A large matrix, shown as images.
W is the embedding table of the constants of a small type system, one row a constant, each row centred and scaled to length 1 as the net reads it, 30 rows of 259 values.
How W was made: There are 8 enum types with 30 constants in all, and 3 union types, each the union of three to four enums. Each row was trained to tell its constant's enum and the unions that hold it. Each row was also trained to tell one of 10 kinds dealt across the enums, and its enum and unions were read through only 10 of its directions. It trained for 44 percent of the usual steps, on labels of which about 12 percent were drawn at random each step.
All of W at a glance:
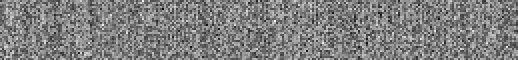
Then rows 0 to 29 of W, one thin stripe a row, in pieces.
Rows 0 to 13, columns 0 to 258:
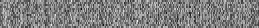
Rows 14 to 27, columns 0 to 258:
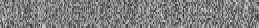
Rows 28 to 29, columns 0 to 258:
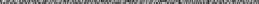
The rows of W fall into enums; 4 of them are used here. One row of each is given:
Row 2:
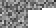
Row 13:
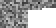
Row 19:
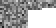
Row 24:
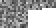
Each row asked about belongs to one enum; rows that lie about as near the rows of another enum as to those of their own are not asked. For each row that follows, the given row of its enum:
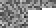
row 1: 13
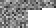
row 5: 19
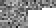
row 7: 2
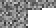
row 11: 2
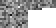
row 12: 19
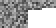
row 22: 2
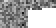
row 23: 19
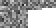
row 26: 2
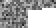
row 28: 19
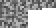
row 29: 24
